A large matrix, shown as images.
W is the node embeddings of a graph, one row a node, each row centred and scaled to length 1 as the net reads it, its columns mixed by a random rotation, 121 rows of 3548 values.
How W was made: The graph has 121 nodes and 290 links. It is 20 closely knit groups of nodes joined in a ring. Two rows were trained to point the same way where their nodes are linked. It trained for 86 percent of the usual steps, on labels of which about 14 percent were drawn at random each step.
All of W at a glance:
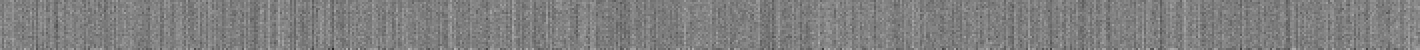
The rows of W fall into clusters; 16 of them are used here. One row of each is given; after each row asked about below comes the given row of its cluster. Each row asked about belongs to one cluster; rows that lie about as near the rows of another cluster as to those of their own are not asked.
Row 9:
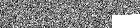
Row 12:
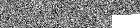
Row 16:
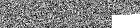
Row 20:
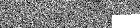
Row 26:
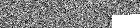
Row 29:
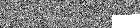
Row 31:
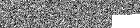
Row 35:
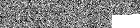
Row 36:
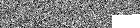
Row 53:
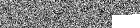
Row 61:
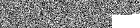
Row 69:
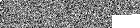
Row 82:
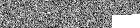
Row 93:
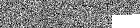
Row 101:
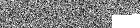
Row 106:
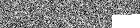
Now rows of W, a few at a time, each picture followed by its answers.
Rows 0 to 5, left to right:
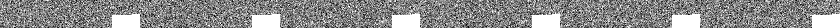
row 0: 82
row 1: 69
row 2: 16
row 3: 16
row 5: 29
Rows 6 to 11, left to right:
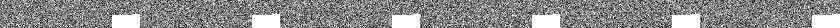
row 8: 35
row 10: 16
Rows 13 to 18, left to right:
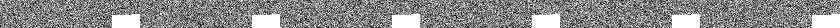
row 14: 93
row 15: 35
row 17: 106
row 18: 93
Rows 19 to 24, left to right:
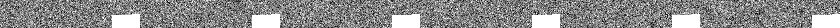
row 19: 16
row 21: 82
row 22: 106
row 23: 9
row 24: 53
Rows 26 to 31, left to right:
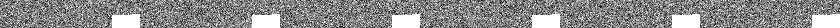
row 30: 36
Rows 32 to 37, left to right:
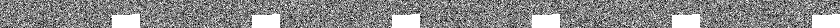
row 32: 26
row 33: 26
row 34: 31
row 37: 36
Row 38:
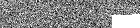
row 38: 101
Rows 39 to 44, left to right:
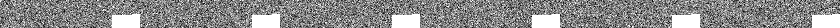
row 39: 35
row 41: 20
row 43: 69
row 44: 36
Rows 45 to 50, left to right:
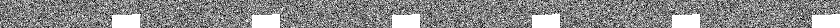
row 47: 12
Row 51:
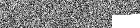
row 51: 31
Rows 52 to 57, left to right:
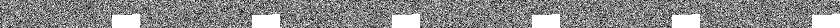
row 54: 35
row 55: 82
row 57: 61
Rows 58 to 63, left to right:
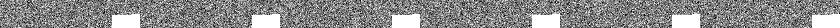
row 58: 20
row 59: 26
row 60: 26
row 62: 61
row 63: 9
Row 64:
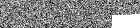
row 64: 16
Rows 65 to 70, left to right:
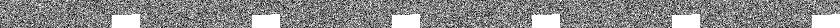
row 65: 20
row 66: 53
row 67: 26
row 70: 16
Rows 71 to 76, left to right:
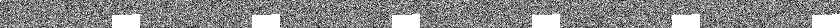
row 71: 69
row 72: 82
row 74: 61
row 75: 106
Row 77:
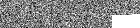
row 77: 69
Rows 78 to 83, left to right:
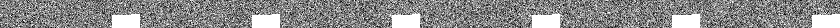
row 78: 20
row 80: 101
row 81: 101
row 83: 106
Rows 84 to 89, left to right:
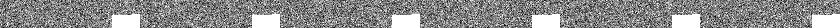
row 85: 61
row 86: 12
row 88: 36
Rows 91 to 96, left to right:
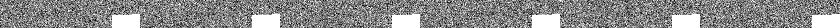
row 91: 12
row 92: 20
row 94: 20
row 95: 69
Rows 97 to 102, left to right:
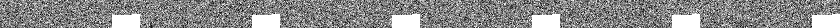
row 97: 61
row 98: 29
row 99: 35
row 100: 53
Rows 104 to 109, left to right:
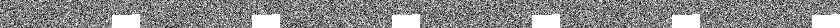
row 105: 106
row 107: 101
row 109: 101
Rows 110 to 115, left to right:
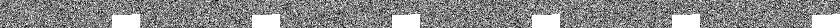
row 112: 53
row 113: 101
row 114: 31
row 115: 35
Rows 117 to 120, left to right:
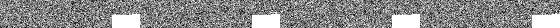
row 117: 82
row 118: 53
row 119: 106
